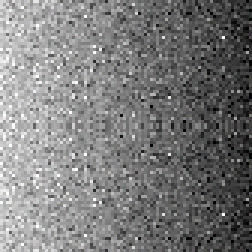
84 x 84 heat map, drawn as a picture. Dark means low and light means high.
Stripes: none. Odd rows or columns: none. Mirror symmetry: top to bottom. Grain: fine. Slope: up to the left.
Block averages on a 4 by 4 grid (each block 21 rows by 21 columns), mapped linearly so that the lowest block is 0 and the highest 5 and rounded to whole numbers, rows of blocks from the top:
5 3 2 0 / 5 3 2 0 / 5 3 2 0 / 5 3 2 0
